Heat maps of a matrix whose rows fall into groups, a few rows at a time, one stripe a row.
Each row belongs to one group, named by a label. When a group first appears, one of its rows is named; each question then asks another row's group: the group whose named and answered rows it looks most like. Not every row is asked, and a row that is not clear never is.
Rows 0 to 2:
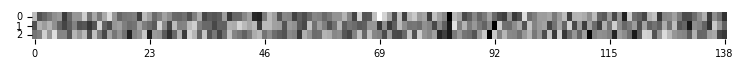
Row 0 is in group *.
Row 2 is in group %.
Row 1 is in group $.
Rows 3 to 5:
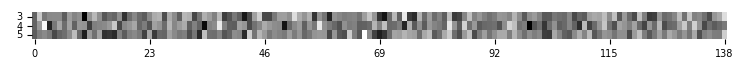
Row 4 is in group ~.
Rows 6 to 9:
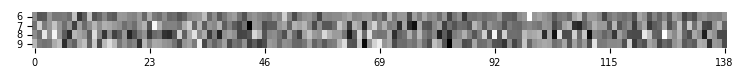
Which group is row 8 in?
%
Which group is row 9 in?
*
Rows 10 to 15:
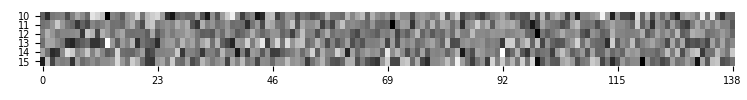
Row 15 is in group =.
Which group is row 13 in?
$
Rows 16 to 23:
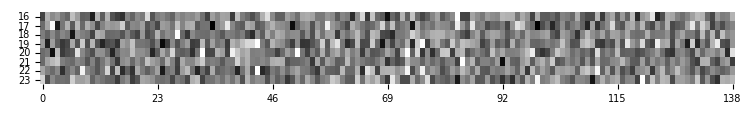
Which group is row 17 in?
~
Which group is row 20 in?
=
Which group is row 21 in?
$
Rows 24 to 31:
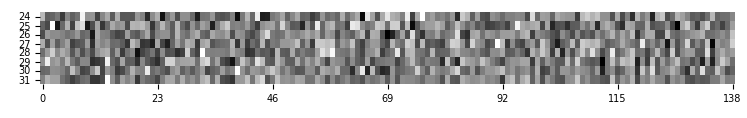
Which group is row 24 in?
*
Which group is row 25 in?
~
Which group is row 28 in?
%
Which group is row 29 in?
$
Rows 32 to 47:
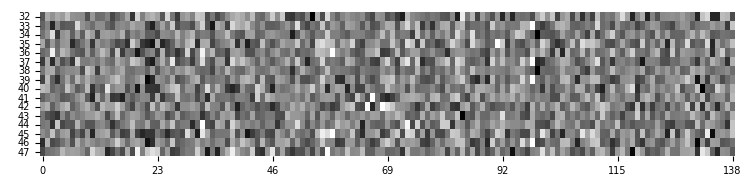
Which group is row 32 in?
$
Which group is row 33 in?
=
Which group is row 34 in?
~
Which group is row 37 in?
=
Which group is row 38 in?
~
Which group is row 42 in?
*
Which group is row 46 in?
=
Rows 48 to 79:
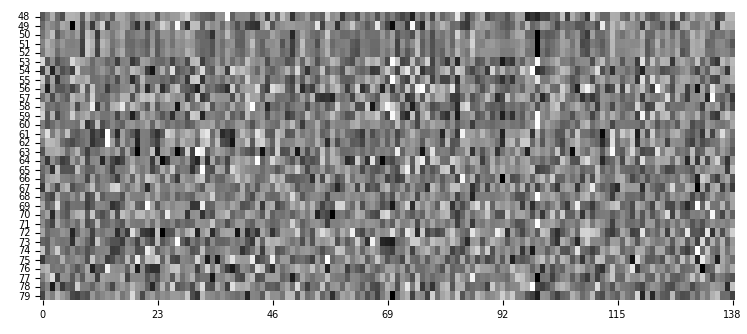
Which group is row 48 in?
~
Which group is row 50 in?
~
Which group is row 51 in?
~
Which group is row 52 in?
~
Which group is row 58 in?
*
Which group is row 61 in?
$
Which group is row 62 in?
$
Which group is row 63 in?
%
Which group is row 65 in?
=
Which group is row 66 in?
$
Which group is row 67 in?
=
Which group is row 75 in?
$
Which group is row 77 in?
~
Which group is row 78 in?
=
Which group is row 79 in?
=
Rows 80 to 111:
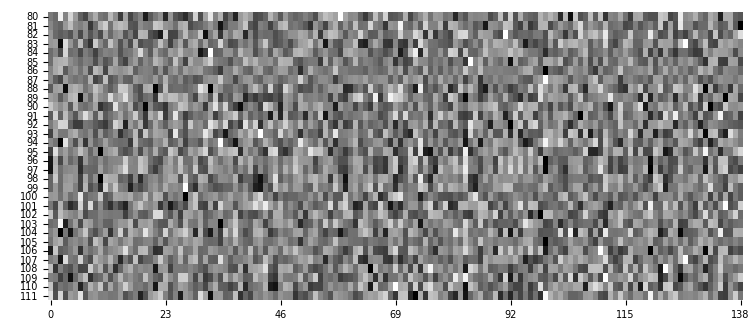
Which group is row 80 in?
%
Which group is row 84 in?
=
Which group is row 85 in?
$
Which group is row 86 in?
~
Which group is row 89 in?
*
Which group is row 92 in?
$
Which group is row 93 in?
$
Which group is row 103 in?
~
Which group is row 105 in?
~
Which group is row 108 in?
*
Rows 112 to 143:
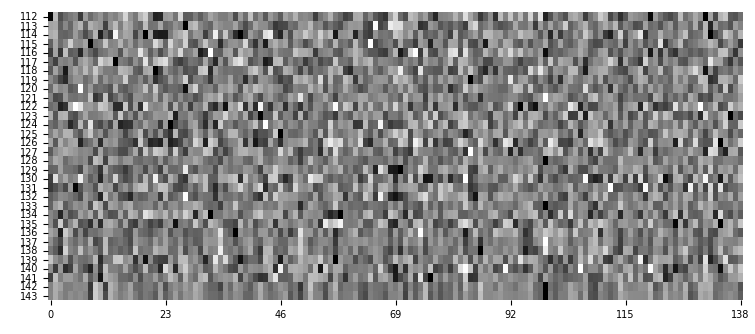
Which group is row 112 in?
=
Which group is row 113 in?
*
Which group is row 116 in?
=
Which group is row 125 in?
%
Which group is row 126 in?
%
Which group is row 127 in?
$
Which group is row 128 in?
~
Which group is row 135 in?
%
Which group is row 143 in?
~
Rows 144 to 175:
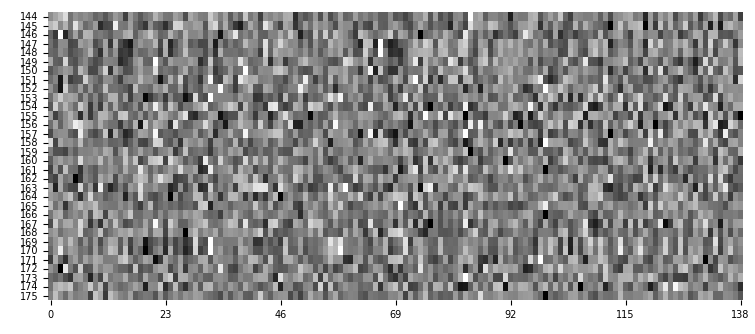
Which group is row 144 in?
$
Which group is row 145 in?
$
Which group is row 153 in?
%
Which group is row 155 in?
*
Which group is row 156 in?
$
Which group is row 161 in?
=
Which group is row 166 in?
~
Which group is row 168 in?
*
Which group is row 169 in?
%
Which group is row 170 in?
%
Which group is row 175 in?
~
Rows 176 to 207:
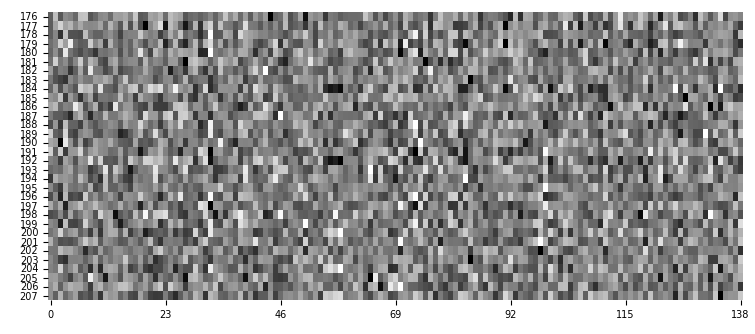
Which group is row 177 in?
%
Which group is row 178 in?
=
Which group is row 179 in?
%
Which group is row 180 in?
=
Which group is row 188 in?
=
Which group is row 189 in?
=
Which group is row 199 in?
=
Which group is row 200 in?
%
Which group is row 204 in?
%
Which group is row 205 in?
*
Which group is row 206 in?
*
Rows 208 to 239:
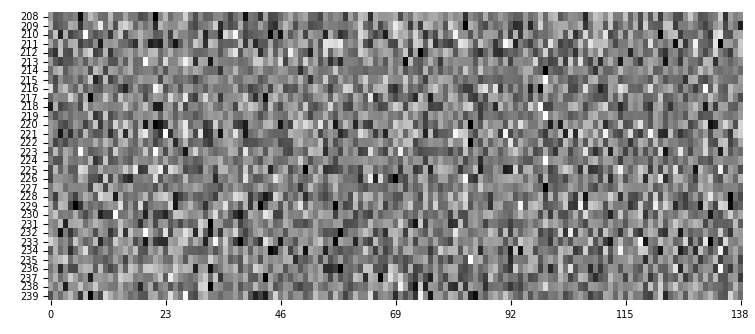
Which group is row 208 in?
*
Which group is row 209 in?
*
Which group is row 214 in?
~
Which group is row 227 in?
~
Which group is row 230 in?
$
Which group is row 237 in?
*
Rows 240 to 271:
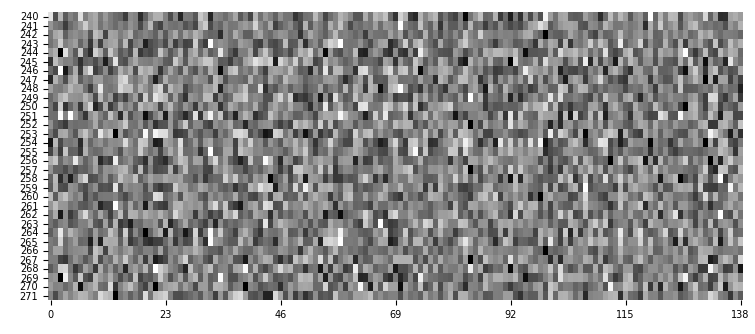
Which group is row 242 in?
~
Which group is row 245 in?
$
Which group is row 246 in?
~
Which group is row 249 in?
$
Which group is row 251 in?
%
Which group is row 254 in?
=
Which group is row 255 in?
=
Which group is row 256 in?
$
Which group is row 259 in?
$
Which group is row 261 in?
$
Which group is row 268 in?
$
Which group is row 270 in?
*
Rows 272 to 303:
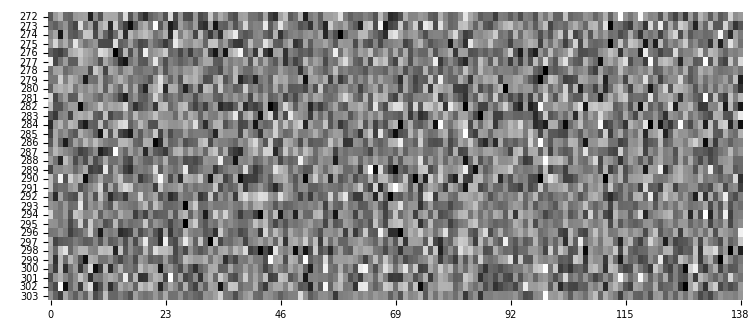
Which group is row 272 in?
%
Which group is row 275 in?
$
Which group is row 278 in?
~
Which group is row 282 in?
*
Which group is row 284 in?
=
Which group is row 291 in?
*
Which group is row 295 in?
*
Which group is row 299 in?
%
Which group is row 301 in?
%
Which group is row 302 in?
~
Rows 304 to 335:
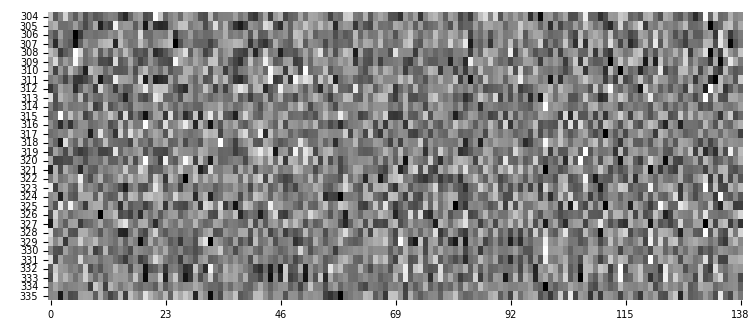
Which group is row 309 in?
$
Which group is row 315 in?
%
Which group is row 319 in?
$
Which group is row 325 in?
%
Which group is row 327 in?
=
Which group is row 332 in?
%
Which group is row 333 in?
%
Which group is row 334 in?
~
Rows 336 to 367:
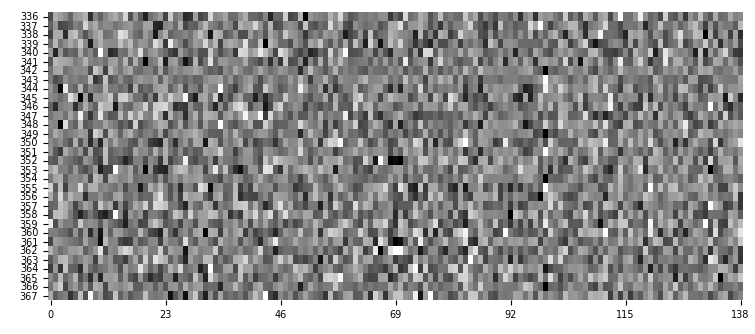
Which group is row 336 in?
%
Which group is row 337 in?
=
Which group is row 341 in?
%
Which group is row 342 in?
~
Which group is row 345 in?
*
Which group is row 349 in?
~
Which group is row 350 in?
%
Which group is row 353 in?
$
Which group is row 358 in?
$
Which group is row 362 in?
*
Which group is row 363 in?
$
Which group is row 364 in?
=
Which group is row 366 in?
~
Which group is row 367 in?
*
